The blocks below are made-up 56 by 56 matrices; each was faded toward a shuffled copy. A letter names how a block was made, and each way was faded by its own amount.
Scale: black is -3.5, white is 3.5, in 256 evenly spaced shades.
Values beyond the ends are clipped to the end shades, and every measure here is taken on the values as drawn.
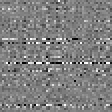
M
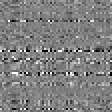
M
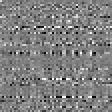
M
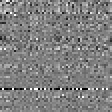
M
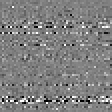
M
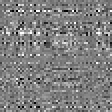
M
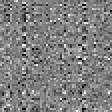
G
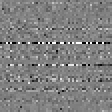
M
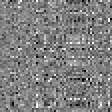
G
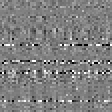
M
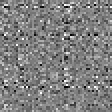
G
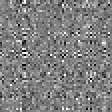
G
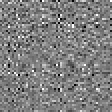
G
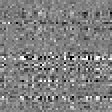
M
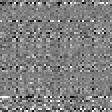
M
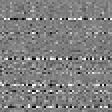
M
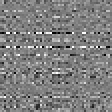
M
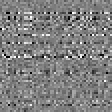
M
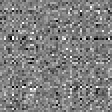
G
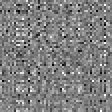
G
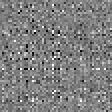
G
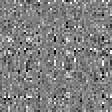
G
